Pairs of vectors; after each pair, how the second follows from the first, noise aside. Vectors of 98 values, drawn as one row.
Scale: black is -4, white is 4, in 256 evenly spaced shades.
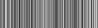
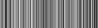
negated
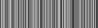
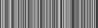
copied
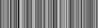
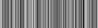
wrapped around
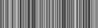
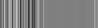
partly zeroed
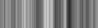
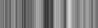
negated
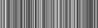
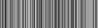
negated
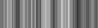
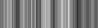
copied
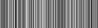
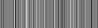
partly zeroed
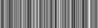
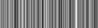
wrapped around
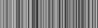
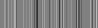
partly zeroed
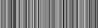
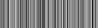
wrapped around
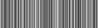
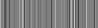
partly zeroed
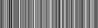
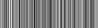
negated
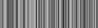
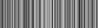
wrapped around
